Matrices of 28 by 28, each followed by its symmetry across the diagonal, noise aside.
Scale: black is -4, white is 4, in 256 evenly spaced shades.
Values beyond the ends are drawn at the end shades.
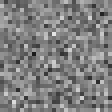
antisymmetric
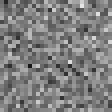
neither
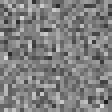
antisymmetric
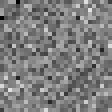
symmetric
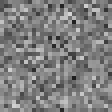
neither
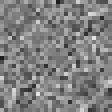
symmetric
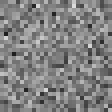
symmetric
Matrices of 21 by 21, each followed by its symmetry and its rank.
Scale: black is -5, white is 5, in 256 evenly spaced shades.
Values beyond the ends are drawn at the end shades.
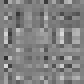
neither, rank two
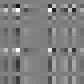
neither, rank one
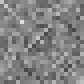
symmetric, full rank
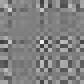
symmetric, rank two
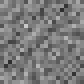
symmetric, full rank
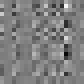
neither, rank two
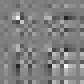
symmetric, rank two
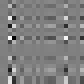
neither, rank one
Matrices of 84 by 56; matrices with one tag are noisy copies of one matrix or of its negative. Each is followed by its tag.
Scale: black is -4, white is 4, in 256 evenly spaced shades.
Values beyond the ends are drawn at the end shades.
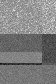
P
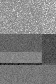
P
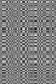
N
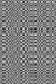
N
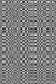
N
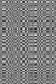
N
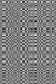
N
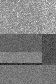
P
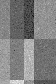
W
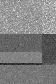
P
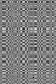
N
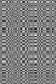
N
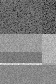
P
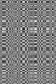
N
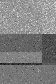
P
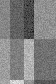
W
